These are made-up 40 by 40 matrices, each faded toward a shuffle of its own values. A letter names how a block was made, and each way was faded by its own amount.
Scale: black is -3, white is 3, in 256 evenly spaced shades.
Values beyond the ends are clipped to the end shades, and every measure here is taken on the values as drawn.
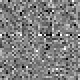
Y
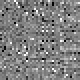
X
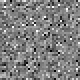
X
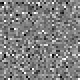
Y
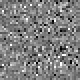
X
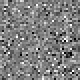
X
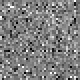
Y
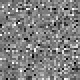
Y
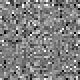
X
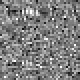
Y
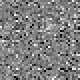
Y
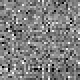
Y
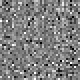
X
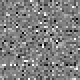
X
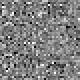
Y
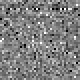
Y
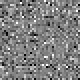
X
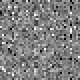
X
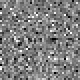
X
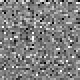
Y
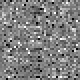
Y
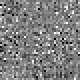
X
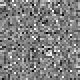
Y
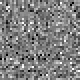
Y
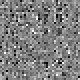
X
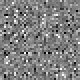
Y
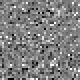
X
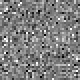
Y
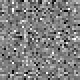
Y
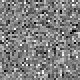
Y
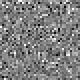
Y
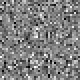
Y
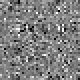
X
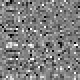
X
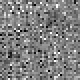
X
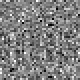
Y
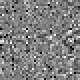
X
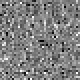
X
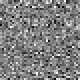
Y
